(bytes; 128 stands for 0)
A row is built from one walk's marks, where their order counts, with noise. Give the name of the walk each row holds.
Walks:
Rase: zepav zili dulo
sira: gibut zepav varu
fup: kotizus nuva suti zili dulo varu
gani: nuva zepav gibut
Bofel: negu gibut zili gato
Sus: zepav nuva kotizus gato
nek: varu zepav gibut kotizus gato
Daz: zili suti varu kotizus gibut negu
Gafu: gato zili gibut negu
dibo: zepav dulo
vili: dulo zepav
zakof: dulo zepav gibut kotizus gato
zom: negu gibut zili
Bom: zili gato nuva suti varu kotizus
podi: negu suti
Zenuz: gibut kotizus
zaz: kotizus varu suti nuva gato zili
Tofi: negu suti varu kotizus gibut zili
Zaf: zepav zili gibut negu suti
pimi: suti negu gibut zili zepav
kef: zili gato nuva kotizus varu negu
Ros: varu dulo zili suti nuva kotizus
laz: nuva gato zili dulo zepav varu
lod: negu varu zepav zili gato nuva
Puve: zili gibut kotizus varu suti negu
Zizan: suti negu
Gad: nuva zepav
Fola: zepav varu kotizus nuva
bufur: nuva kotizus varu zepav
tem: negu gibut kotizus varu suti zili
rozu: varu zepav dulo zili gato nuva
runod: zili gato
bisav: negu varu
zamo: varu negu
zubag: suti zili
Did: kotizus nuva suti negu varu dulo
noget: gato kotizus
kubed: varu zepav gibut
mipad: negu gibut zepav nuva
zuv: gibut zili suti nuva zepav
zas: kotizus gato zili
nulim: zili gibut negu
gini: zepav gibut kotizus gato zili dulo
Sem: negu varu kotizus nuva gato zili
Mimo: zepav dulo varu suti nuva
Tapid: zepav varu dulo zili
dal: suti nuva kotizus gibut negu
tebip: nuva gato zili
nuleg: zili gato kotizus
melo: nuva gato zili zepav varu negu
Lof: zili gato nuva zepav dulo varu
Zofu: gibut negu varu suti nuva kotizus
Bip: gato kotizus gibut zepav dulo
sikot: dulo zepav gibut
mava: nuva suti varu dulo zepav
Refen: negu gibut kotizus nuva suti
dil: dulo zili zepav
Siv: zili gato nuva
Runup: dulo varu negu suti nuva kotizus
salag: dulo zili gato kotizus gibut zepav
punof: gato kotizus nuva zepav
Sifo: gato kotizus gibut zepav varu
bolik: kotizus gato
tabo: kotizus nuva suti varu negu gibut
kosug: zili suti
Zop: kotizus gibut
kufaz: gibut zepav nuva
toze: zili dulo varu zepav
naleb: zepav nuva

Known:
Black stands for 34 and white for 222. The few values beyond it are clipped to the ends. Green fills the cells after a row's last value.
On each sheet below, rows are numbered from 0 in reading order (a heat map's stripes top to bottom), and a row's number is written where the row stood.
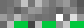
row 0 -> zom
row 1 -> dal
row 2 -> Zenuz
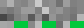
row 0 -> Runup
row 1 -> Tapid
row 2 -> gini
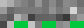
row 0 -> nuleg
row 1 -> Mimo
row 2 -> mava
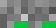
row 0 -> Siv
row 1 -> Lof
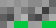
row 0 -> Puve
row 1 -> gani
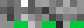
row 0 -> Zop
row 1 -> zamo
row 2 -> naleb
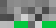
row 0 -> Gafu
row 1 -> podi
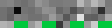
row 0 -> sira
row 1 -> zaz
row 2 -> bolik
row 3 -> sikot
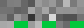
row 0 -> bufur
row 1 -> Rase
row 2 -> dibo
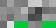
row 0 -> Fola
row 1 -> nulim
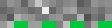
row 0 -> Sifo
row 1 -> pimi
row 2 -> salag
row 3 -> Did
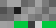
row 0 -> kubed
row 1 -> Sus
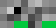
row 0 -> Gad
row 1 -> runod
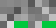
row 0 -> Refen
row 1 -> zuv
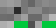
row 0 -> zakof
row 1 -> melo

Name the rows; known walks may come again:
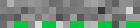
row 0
fup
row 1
Sem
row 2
Zofu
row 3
zakof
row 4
laz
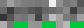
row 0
toze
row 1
Zop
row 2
kufaz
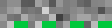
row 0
salag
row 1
zuv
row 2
Bom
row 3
Bofel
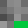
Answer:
Ros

